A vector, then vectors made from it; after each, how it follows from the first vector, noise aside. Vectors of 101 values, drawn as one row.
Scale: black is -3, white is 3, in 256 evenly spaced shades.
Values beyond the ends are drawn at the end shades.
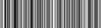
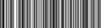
negated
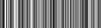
negated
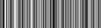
negated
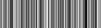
reversed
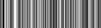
negated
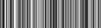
negated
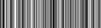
negated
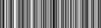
negated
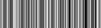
reversed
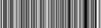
reversed
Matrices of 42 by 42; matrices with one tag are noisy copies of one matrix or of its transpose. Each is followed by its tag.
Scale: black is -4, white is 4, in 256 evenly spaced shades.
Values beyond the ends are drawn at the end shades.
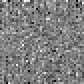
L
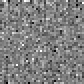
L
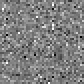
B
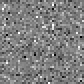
B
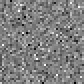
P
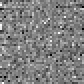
L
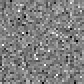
P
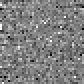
L
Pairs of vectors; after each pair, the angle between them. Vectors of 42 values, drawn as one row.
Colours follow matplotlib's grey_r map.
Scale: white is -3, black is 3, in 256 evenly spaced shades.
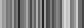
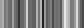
nearly parallel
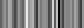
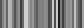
nearly parallel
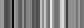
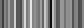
orthogonal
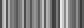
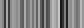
nearly opposite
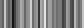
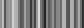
nearly opposite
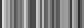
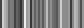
partly aligned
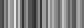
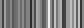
orthogonal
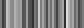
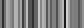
nearly parallel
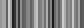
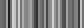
nearly opposite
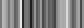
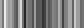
partly aligned
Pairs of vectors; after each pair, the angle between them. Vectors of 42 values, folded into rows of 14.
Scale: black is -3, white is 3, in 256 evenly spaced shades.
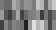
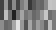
orthogonal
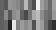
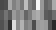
nearly parallel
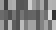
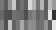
nearly parallel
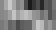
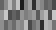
orthogonal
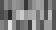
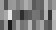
nearly opposite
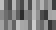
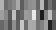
partly aligned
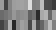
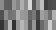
nearly parallel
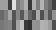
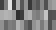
orthogonal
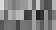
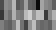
partly opposed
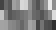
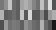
partly aligned
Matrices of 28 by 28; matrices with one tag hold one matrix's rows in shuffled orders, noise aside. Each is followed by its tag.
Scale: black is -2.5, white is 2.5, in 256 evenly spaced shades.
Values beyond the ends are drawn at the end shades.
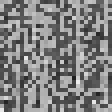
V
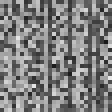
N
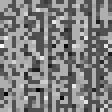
N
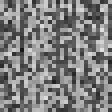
V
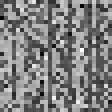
N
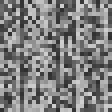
V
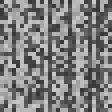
N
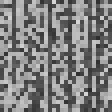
N
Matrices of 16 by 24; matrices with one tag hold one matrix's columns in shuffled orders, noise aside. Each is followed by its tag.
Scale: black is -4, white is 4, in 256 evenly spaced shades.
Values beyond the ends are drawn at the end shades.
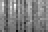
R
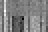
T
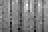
R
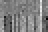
T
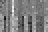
T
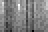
R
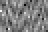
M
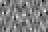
M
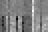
T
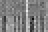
T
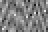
M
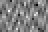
M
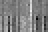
T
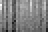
R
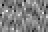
M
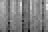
R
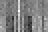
T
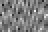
M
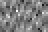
M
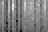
R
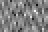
M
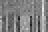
T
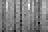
R
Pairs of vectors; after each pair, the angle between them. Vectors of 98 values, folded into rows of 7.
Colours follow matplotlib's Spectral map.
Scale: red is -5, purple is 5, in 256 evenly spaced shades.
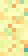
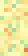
nearly opposite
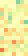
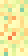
orthogonal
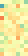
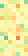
nearly parallel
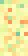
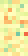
nearly parallel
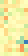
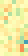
nearly parallel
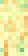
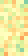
nearly parallel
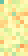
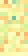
orthogonal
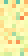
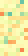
orthogonal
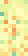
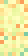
partly opposed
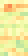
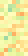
partly opposed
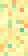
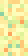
partly aligned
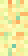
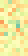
orthogonal
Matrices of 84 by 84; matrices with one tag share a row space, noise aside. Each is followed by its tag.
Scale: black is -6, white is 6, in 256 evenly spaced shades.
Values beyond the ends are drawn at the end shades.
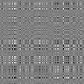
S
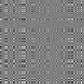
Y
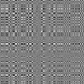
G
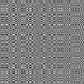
G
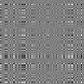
Y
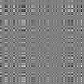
Y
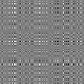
S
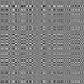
G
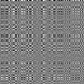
G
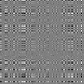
Y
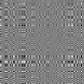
Y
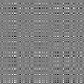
S
